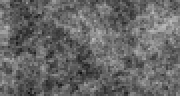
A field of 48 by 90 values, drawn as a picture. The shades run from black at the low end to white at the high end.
The histogram is bell-shaped. On average the colour sits 40% of the way up the scale. The texture is blotchy.
